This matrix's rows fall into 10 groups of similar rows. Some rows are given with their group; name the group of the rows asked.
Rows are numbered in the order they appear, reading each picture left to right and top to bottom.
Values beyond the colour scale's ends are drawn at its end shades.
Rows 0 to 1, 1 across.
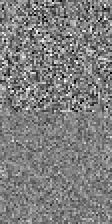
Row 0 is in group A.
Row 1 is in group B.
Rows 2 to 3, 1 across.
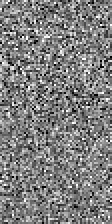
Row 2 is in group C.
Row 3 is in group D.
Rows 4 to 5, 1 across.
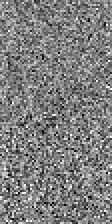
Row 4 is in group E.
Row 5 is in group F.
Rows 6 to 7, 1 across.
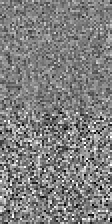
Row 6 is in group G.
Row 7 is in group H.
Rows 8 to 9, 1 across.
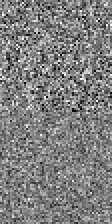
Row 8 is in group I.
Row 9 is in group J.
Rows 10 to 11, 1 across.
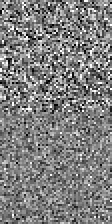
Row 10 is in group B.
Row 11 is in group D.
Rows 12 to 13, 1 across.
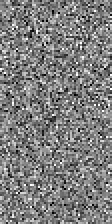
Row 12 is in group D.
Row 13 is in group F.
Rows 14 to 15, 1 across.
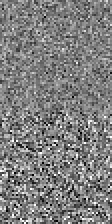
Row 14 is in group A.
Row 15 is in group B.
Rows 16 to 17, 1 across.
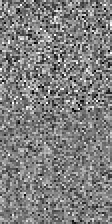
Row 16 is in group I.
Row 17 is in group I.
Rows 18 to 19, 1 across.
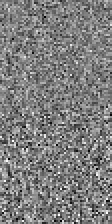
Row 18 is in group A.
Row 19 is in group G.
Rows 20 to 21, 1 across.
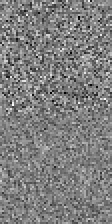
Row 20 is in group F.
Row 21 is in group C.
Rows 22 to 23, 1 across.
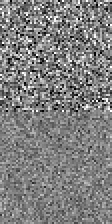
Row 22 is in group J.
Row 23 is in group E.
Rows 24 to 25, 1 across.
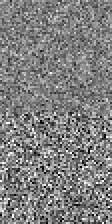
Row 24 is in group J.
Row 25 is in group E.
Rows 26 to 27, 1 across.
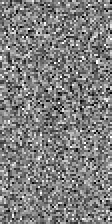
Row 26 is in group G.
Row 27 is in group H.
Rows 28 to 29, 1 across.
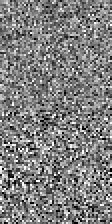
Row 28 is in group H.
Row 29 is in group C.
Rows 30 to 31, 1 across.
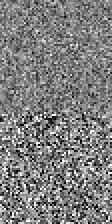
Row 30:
A
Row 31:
F
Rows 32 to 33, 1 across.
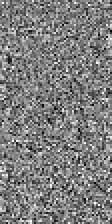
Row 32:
G
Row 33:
B
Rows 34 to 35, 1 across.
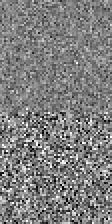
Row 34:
A
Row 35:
A
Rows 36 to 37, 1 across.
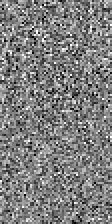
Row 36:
A
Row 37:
I
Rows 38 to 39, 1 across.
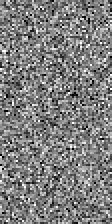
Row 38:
D
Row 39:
C
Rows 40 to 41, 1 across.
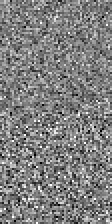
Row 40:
J
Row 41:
J
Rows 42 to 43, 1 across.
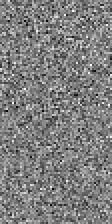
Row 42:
D
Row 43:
F
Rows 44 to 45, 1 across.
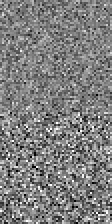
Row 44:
I
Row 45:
J
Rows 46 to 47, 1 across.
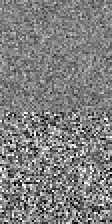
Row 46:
C
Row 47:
C
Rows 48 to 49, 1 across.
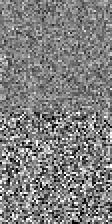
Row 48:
B
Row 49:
I
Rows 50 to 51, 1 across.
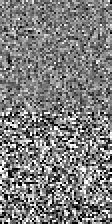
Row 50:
G
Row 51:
C
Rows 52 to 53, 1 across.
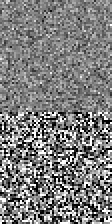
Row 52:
B
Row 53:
A
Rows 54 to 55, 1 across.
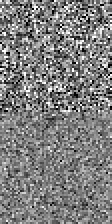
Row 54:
D
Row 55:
F
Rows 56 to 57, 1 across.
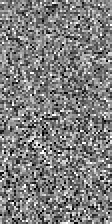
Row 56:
F
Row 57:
A
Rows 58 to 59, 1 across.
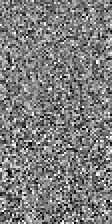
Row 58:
G
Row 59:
G
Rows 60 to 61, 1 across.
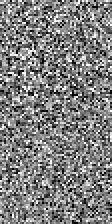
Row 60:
J
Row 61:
I
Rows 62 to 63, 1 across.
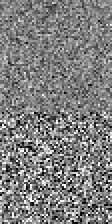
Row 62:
F
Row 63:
I
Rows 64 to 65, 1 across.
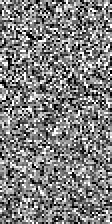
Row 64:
B
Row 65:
J
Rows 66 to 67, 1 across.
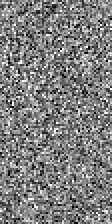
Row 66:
F
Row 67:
J
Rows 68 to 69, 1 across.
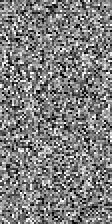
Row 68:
F
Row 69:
I
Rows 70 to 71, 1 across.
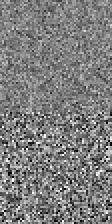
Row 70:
B
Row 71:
G
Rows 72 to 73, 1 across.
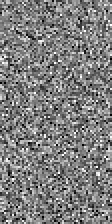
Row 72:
B
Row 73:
G
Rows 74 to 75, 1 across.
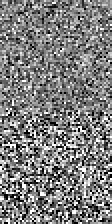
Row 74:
F
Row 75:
C
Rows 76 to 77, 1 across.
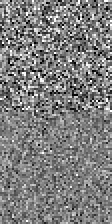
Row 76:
J
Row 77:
A
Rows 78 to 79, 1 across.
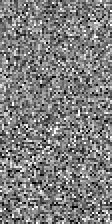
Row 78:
H
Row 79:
J
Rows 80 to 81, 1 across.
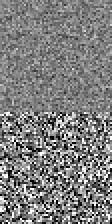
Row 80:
H
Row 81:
B
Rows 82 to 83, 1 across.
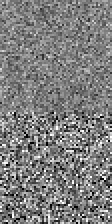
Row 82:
E
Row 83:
D
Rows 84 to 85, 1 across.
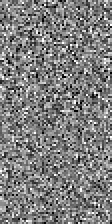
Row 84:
A
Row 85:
B
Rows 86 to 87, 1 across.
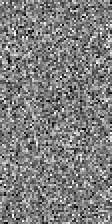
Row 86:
G
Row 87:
D
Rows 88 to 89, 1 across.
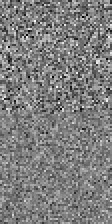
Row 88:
G
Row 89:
D
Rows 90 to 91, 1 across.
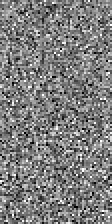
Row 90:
F
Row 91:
D
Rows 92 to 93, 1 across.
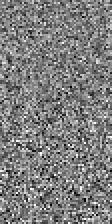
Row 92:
G
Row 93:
B
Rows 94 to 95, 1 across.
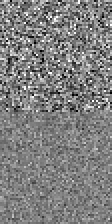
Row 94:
J
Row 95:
H
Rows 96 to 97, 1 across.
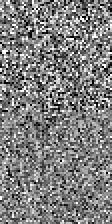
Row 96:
D
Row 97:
F
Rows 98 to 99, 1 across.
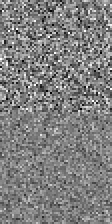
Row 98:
B
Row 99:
J
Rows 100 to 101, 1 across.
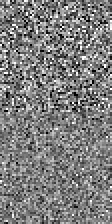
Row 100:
D
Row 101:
D
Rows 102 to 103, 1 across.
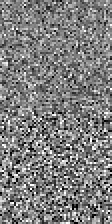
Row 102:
B
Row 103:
A
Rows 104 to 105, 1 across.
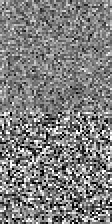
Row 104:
E
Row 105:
J
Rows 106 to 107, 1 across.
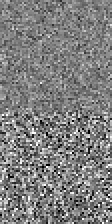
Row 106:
B
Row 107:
E
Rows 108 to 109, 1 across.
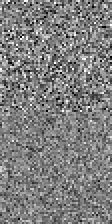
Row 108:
C
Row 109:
B
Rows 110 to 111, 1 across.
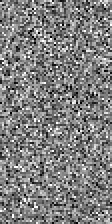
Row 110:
A
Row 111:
J
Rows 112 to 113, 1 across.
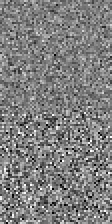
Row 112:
C
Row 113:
F
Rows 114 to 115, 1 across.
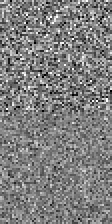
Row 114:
J
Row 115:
C
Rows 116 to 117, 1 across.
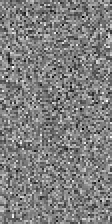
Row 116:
G
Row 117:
H
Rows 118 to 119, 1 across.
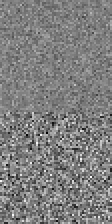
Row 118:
I
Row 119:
D
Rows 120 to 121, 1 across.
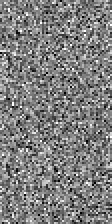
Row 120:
H
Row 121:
I
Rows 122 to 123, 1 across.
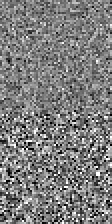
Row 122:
G
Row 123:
G
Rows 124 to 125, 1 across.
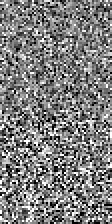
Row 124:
A
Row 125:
I
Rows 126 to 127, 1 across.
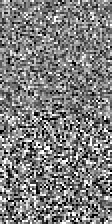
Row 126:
J
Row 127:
A
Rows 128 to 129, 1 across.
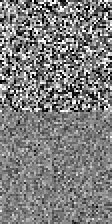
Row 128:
A
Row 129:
I
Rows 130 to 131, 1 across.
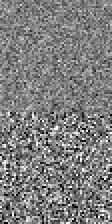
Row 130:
I
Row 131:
D
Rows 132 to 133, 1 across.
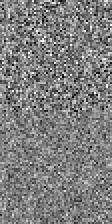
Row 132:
A
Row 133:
E
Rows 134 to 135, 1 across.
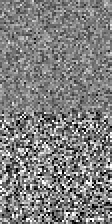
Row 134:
I
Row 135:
I
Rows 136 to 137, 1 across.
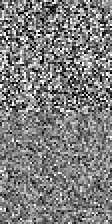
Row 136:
F
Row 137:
B
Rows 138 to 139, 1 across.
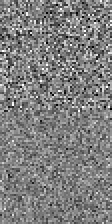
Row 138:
H
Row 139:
E
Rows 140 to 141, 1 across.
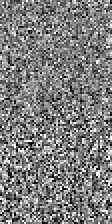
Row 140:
G
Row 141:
G
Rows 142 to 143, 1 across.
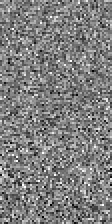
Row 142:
J
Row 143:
C
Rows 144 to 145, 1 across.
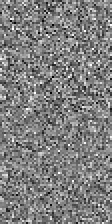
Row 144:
B
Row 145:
B
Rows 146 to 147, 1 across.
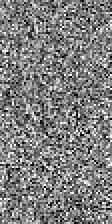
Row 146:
D
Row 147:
E
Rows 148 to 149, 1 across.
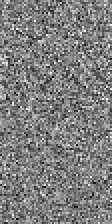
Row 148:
B
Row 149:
D
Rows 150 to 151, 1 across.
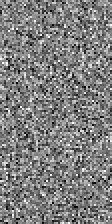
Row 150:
B
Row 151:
D
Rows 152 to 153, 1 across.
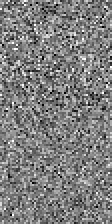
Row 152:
C
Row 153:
E
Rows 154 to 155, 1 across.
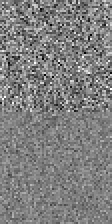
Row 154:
E
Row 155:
F
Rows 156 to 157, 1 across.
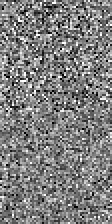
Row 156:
F
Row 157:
D
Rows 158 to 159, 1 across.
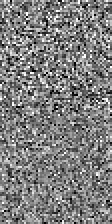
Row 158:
J
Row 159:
G
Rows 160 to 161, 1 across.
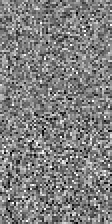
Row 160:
H
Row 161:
A
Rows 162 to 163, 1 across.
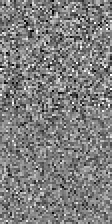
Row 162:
D
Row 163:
F
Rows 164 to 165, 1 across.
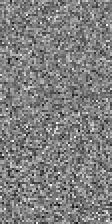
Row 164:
J
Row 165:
J
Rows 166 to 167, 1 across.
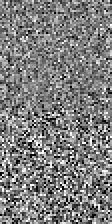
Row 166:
G
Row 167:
A
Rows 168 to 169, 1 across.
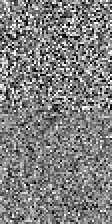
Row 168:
H
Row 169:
F
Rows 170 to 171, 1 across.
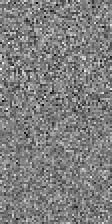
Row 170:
C
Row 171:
D
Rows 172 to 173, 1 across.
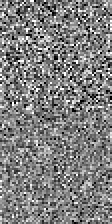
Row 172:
I
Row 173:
I
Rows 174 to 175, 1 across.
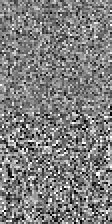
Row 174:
H
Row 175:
G
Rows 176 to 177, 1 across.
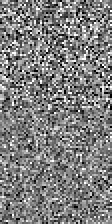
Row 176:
H
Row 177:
D
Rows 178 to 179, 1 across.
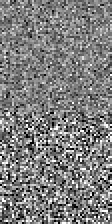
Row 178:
D
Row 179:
D
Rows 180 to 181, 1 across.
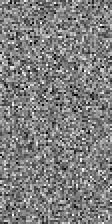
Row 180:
C
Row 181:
D
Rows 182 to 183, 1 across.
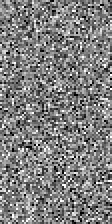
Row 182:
D
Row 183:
I
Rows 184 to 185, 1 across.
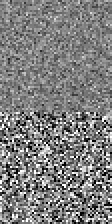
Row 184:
J
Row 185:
I
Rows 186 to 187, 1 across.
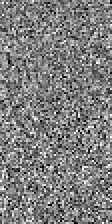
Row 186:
G
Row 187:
E
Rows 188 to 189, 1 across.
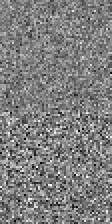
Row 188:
D
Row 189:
J
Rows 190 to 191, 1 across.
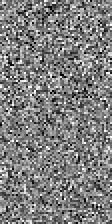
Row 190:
F
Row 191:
B
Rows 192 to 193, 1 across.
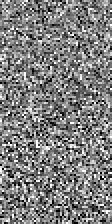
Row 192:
B
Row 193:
C
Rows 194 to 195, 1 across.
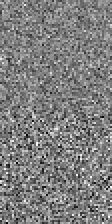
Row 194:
B
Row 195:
D
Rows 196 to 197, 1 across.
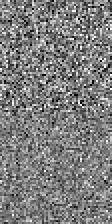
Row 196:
D
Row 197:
D
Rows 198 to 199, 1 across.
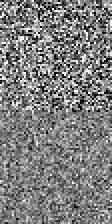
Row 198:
I
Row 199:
D
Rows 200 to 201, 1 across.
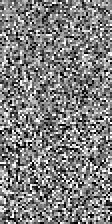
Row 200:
F
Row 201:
H
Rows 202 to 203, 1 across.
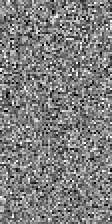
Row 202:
D
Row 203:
H
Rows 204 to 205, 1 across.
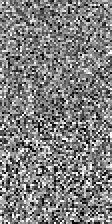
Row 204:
E
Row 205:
I
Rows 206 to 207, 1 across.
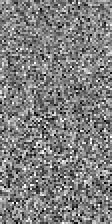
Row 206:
E
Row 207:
A
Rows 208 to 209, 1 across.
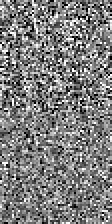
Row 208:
D
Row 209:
D
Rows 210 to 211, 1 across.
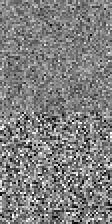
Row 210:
E
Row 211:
I
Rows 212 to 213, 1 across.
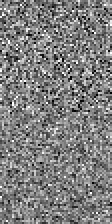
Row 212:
I
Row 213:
J
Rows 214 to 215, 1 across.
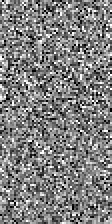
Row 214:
B
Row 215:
A
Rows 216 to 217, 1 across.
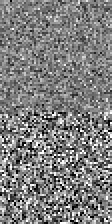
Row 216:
J
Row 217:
A
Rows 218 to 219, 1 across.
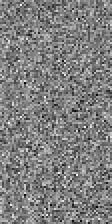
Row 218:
I
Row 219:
I
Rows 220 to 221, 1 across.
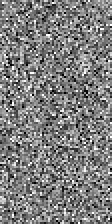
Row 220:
F
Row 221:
H
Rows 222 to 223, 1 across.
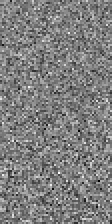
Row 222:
J
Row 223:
B
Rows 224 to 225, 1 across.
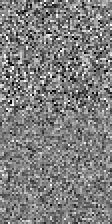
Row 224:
F
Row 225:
B
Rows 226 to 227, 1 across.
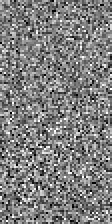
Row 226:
D
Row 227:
J
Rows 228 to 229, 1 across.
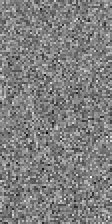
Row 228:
E
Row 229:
D
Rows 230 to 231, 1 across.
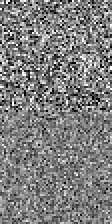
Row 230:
C
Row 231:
A
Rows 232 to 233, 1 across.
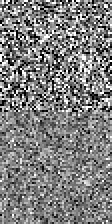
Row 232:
C
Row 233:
E
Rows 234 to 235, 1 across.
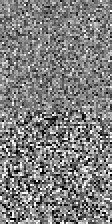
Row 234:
H
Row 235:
F
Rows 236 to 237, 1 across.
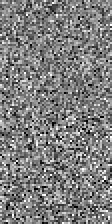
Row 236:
F
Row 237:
D
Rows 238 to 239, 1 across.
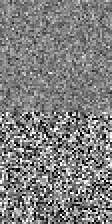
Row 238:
J
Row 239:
E
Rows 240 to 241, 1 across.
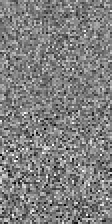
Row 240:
H
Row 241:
C
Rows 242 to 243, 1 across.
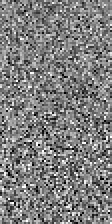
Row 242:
F
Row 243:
A
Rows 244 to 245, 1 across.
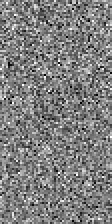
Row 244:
E
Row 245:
I
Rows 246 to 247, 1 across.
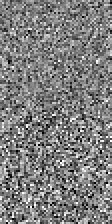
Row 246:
G
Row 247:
F
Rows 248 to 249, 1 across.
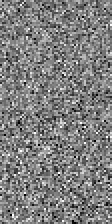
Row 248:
I
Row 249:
I
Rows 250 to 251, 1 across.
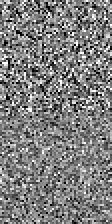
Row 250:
B
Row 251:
C
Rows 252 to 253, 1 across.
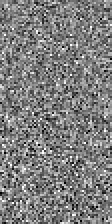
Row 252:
A
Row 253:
A
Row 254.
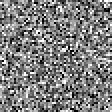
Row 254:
A
